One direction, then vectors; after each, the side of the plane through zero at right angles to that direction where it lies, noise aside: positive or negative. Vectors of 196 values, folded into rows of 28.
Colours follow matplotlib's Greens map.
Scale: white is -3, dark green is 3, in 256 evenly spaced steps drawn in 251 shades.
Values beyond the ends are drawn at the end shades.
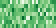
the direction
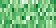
positive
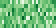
positive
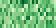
negative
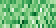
negative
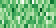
positive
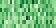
negative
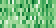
negative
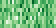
negative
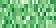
positive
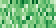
negative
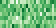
positive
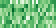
positive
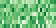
positive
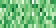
positive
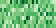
negative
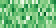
positive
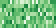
positive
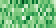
negative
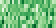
negative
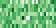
positive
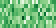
positive
